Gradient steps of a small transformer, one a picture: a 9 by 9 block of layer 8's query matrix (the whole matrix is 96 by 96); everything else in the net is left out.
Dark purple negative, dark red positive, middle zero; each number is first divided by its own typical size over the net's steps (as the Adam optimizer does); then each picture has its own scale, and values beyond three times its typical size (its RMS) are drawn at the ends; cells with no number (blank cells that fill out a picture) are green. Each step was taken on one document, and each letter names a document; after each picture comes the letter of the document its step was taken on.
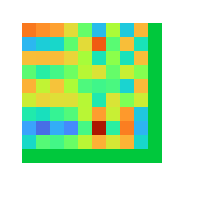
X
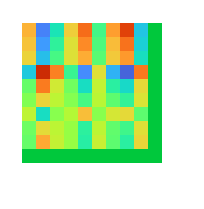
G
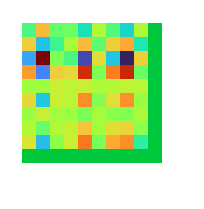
G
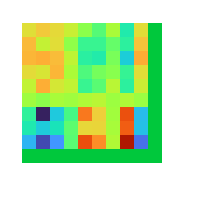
X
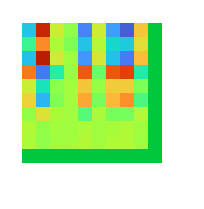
G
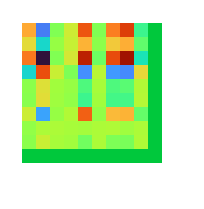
G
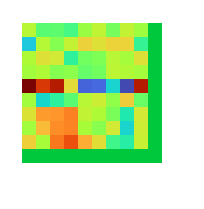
X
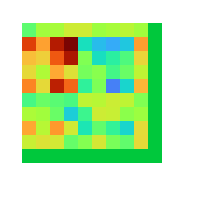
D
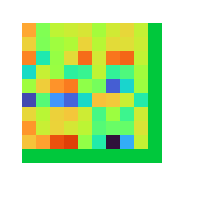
D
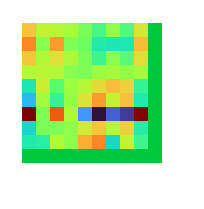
X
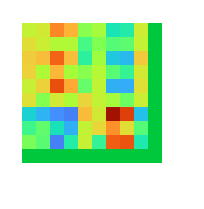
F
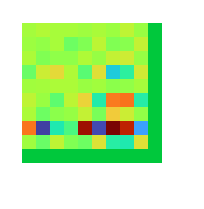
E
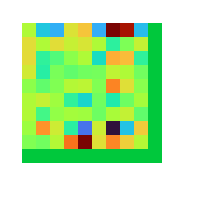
E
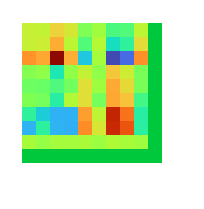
F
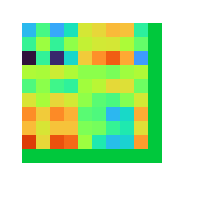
F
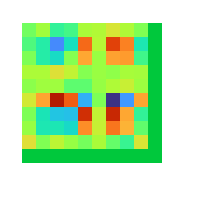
D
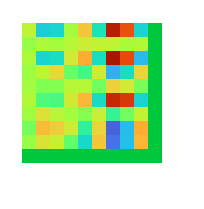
E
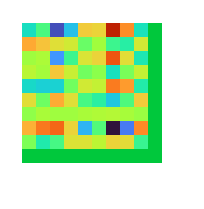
D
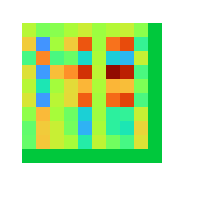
G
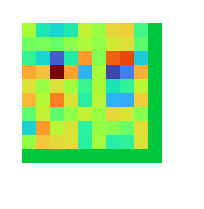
F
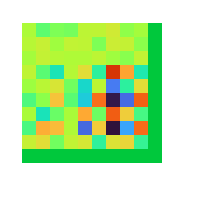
E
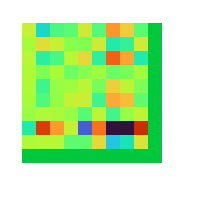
E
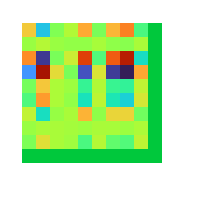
G
